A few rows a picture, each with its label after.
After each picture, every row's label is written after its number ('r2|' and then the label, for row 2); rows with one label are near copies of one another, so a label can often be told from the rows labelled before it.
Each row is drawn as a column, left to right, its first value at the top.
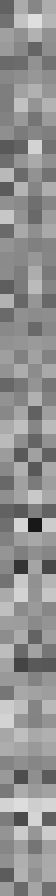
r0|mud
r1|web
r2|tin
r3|web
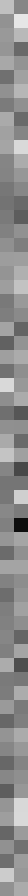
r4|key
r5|tin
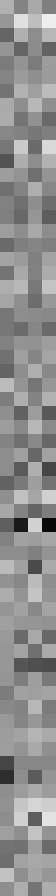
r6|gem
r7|tin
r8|web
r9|tin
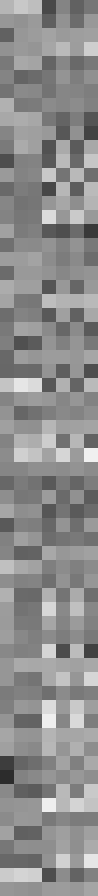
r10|gem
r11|key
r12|key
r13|mud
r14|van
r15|mud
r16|van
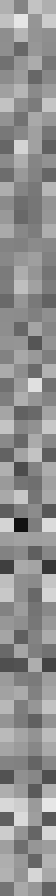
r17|web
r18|tin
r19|key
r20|web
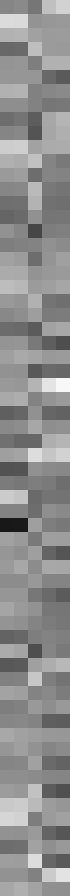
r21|tin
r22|tin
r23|van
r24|key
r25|key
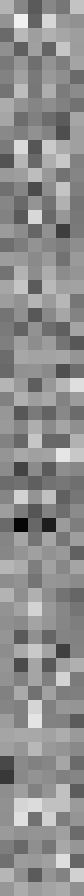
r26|gem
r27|tin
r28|mud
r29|tin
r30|van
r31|key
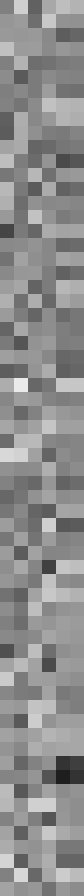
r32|van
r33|key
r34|mud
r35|web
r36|gem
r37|gem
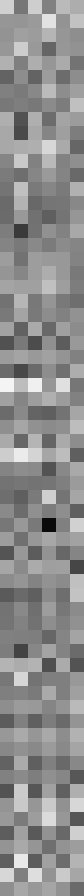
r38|key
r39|van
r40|key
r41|tin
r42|key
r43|web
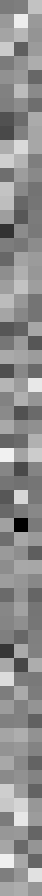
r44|van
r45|tin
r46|key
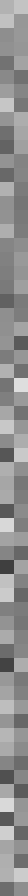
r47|web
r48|key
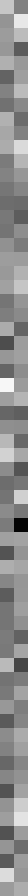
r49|key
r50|tin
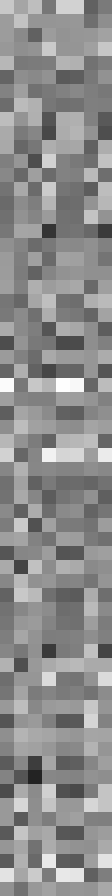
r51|key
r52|web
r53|gem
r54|van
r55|key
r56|key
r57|mud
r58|van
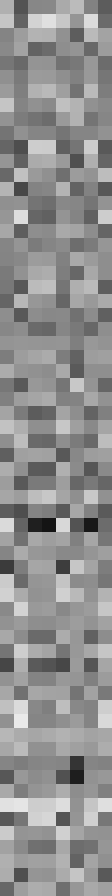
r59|web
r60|mud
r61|tin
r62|tin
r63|web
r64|gem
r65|tin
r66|mud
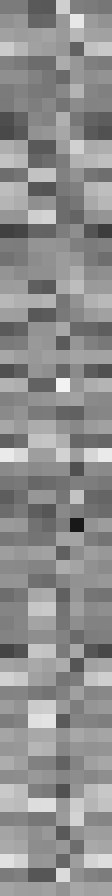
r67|van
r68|van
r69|mud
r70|mud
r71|key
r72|tin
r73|van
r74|van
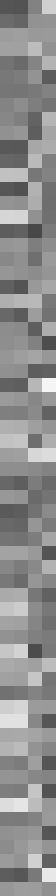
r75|mud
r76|mud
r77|van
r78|key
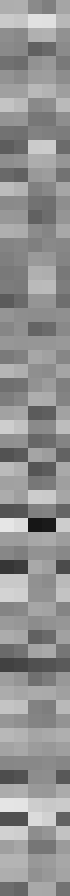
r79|web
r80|web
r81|tin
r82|tin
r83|web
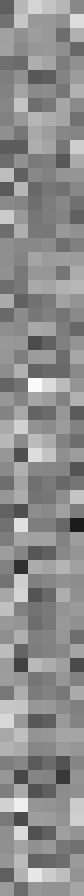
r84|mud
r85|web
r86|key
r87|key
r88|gem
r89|tin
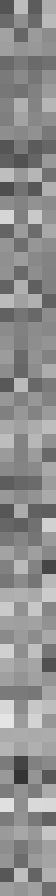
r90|mud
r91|gem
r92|mud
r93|web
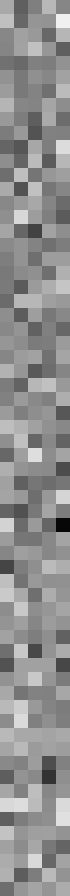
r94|web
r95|mud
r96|van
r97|gem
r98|tin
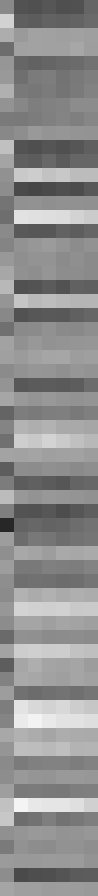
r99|tin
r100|mud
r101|mud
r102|mud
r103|mud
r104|mud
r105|mud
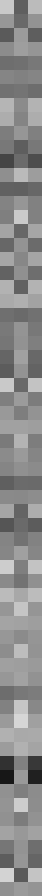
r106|gem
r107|mud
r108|gem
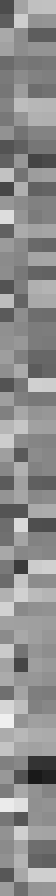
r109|mud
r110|web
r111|gem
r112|gem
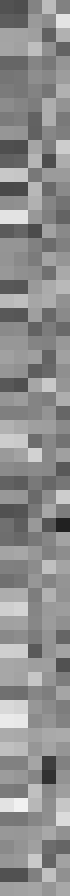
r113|mud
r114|mud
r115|van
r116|gem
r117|tin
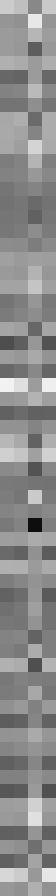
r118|key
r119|key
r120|tin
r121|key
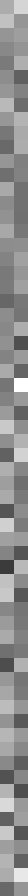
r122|web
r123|key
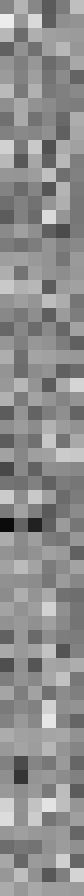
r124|tin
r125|gem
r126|tin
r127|mud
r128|van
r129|key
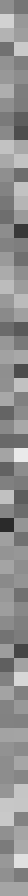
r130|tin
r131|van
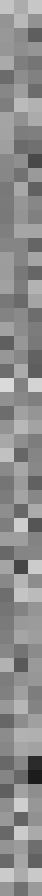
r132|key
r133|web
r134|gem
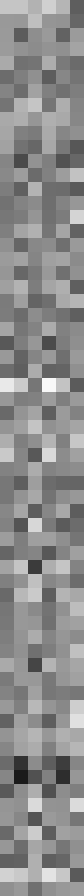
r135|key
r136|gem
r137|web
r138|key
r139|gem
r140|mud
